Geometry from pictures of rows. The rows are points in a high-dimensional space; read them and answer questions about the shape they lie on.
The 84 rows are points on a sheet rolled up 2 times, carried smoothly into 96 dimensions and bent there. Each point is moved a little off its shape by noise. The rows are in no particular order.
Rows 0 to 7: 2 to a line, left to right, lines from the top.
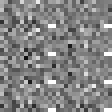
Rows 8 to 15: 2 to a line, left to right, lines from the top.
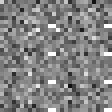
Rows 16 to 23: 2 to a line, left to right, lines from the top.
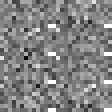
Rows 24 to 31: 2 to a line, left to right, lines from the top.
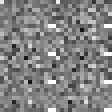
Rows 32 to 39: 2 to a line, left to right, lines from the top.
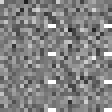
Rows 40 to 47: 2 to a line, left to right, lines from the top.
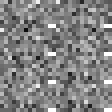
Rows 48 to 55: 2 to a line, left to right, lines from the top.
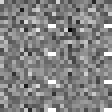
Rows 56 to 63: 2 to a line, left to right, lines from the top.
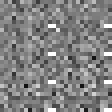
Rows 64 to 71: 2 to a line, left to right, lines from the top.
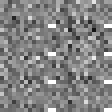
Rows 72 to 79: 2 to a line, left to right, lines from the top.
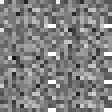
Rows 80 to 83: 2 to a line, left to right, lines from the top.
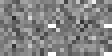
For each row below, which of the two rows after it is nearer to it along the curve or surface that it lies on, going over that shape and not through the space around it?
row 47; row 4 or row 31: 31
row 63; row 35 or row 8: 8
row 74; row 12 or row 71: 12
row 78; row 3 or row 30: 3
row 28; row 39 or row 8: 8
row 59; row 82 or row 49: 82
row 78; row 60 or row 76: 76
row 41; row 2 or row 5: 2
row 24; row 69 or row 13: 13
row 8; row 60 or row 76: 76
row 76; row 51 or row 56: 51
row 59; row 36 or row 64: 36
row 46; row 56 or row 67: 56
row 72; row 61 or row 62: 62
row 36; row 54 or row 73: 54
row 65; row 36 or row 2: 2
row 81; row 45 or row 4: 4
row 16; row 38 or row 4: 38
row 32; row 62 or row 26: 62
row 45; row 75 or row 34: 34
